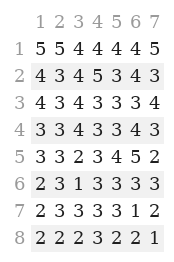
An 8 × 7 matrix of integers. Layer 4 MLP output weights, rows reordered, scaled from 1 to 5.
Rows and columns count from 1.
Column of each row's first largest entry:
1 4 1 3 6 2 2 4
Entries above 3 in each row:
7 4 3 2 2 0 0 0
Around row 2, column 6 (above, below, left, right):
4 3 3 3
